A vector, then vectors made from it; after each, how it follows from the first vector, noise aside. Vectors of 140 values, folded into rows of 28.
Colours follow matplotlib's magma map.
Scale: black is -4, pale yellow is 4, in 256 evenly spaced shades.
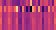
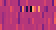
partly zeroed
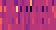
partly zeroed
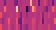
partly zeroed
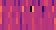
partly zeroed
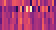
negated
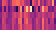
negated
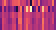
negated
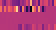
partly zeroed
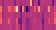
partly zeroed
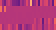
partly zeroed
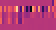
partly zeroed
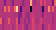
partly zeroed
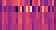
negated
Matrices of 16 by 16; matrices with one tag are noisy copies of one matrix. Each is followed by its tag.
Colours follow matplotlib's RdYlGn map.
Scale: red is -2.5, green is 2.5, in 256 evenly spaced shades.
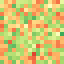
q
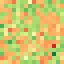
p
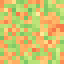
p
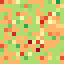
p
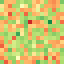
q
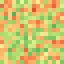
q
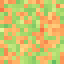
p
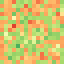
q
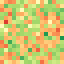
p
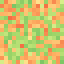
q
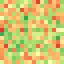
q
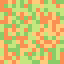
p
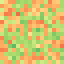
q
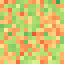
p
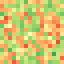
p
